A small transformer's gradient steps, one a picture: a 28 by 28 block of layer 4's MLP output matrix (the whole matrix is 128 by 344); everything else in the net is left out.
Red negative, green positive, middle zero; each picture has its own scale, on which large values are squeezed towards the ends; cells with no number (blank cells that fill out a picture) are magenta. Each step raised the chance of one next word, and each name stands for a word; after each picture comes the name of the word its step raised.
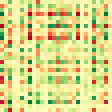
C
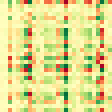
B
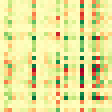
B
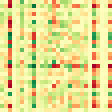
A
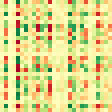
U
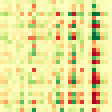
C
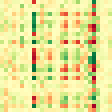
U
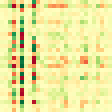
A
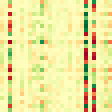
U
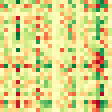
A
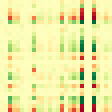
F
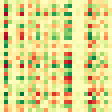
C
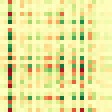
B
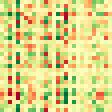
C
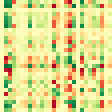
A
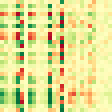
C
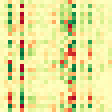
U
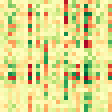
A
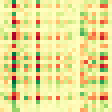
B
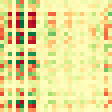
U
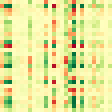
A
